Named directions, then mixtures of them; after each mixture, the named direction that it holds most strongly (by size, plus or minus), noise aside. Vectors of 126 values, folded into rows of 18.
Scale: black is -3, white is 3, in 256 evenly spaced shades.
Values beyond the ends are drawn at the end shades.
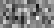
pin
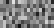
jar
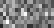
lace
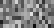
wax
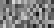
jar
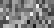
wax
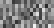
wax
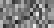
wax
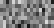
jar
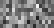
pin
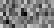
lace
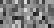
wax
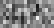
pin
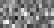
lace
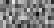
jar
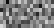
jar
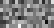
jar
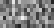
jar
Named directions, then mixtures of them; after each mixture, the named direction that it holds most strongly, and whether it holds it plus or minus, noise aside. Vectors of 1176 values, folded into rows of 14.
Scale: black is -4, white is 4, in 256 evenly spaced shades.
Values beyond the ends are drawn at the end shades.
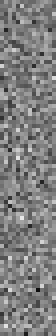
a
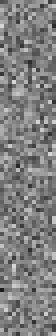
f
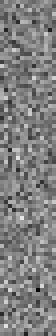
a, plus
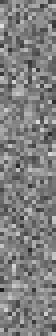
f, plus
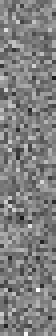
a, minus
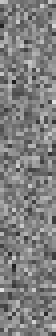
f, minus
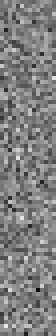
a, plus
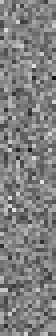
a, minus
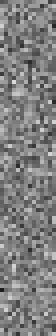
f, plus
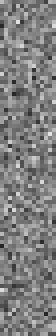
f, minus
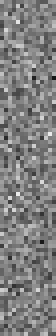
a, minus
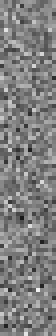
a, minus
